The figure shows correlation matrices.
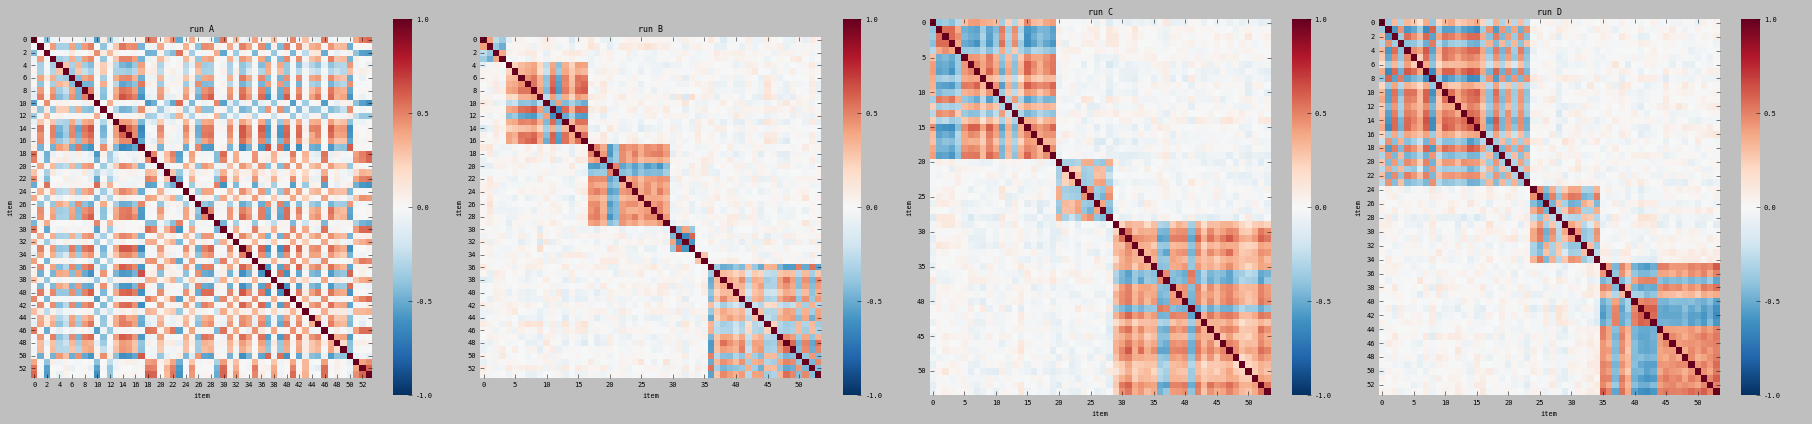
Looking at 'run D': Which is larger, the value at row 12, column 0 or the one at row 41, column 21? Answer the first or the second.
the first
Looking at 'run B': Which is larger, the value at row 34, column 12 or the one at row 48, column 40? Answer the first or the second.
the second
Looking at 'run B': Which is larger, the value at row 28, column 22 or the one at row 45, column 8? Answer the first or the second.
the first
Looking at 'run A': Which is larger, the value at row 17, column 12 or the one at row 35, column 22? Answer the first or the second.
the second
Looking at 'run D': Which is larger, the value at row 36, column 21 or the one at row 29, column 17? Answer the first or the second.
the second
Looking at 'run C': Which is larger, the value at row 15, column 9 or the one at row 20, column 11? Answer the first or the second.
the first
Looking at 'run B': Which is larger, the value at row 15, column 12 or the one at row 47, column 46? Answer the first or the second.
the second
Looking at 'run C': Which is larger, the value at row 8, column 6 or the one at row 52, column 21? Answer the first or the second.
the first
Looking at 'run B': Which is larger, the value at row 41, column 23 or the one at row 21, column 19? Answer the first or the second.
the first
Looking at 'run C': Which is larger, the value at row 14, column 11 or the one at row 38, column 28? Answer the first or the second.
the second
